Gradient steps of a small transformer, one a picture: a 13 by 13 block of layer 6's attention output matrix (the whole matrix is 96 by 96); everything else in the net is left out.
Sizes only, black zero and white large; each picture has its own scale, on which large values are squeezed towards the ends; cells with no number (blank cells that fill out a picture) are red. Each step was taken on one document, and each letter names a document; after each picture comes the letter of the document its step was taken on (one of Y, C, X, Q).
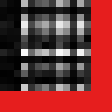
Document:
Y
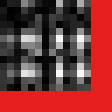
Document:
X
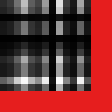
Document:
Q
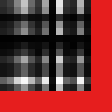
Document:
Q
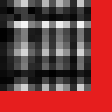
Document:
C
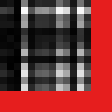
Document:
Y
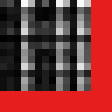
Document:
Y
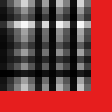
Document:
C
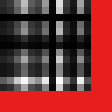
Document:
Q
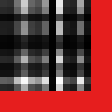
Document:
Q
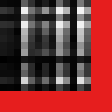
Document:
Y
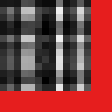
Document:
X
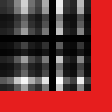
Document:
Q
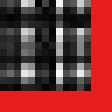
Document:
X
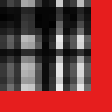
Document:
X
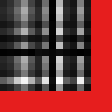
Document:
Q
